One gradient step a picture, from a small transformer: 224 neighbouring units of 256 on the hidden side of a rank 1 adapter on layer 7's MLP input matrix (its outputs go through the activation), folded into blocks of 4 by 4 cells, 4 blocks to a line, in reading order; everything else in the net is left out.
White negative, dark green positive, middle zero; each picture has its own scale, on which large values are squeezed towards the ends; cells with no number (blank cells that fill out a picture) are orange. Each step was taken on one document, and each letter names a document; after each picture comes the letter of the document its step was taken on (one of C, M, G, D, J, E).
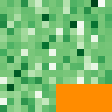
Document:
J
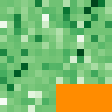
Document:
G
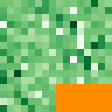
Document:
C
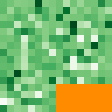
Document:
J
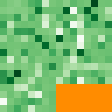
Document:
G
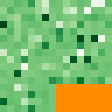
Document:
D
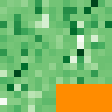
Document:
G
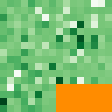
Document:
J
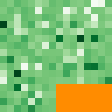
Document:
G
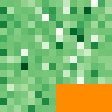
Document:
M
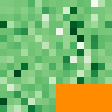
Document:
C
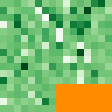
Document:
M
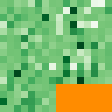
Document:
C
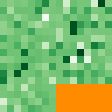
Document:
C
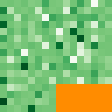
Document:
M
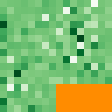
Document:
C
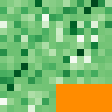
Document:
M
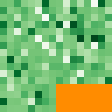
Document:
D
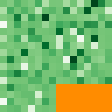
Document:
M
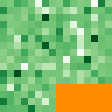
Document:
M
